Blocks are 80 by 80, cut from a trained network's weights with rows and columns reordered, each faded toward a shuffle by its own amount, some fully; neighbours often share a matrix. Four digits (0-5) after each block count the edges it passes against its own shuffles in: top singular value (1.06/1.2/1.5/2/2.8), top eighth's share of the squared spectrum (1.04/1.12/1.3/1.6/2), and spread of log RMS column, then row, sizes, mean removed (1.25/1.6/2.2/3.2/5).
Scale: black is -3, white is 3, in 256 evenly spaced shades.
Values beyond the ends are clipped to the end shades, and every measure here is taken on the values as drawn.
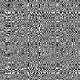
5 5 3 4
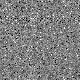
2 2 0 1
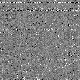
3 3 0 2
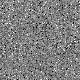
1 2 0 1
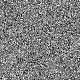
1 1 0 0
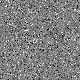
0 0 0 0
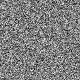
2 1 0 0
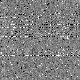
3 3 0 3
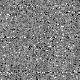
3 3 0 2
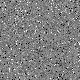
0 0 0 0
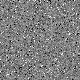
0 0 0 0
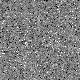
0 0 0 0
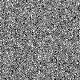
2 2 1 0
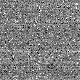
2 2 1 0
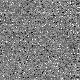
1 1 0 0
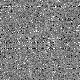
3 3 0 2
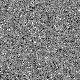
0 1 0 0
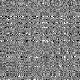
4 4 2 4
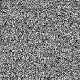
3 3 1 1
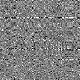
4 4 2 2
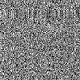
4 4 2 1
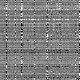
4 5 3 2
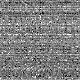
4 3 2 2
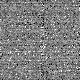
3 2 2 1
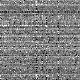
4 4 3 2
